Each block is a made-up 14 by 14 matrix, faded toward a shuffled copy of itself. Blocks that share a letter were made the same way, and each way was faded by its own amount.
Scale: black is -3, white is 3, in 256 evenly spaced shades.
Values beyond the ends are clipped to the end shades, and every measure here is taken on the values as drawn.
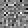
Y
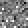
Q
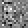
Y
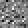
Y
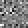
Y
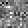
Q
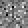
Q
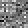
Y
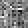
Y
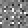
Y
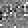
Q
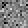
Q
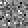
Q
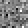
Q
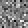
Q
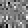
Y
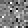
Y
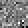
Q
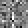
Y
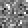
Q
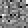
Q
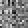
Y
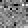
Q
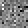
Q
